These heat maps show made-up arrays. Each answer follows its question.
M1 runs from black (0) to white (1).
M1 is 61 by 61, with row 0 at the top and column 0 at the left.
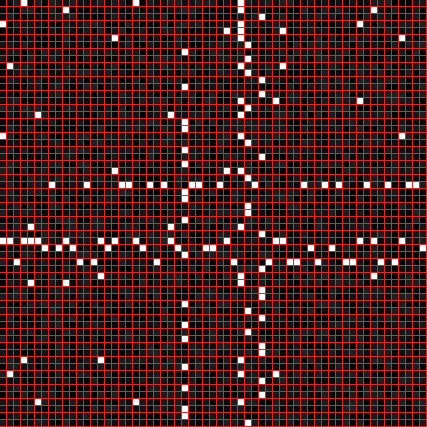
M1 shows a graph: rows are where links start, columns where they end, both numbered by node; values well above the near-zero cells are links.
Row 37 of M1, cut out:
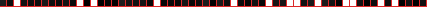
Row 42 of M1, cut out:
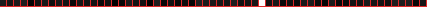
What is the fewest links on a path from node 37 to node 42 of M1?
1
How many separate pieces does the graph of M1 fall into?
4
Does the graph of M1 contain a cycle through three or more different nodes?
yes
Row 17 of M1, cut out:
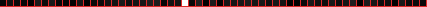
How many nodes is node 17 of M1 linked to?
1
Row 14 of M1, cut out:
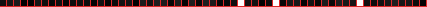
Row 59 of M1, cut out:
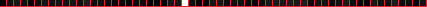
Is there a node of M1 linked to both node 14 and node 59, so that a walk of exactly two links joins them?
no
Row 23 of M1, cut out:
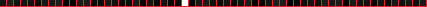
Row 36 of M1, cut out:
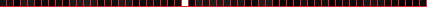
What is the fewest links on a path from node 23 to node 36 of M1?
2
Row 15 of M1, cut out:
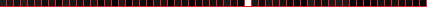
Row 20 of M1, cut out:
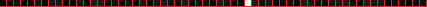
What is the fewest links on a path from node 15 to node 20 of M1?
2
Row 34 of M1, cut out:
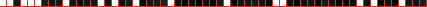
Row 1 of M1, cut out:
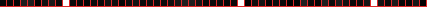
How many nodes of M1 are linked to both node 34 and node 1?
2
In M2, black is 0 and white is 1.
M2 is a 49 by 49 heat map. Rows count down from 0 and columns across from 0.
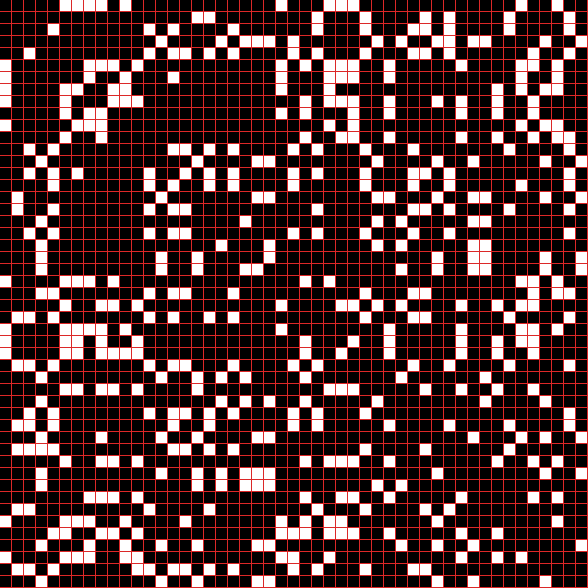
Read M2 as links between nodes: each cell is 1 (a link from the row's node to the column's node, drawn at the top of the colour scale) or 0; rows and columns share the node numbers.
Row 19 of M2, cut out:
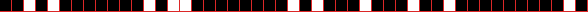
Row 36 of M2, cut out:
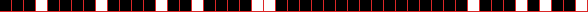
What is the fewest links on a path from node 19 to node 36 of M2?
3
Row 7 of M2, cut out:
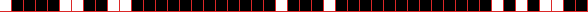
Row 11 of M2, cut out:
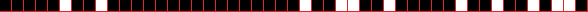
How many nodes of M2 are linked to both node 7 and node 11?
3
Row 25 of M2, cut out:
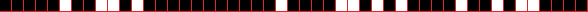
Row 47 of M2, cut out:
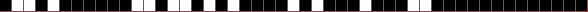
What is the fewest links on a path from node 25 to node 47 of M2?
2
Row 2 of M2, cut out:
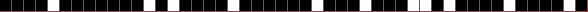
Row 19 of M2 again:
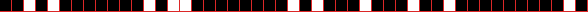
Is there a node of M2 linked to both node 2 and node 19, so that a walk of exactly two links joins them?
yes
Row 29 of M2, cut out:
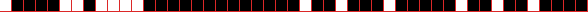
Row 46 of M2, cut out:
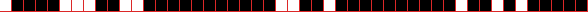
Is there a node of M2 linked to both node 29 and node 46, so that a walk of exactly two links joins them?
yes
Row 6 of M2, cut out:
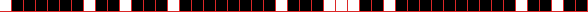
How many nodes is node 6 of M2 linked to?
11
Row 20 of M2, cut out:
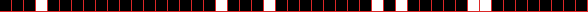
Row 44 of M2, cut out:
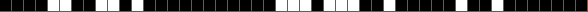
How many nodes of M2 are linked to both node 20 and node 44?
0
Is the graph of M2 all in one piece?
yes
